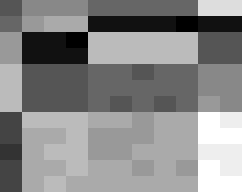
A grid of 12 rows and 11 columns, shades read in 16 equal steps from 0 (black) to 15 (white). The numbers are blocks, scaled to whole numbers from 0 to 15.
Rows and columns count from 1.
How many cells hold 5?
17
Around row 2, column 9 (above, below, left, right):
6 11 1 1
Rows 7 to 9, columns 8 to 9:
5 6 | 10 10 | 10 10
